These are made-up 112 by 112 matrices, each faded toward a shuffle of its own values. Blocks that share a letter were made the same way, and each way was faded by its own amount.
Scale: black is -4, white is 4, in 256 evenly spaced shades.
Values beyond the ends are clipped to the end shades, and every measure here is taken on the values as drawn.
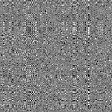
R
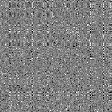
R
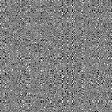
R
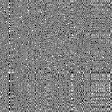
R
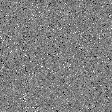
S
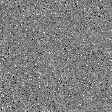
S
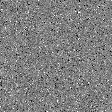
S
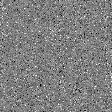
S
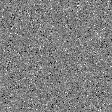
S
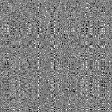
R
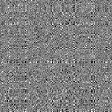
R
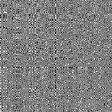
R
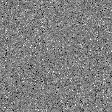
S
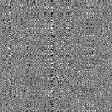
R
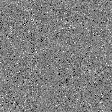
S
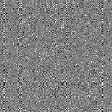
R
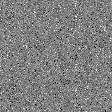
S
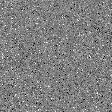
S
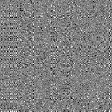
R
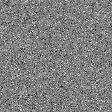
S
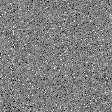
S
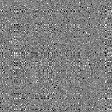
R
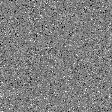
S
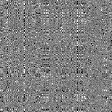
R
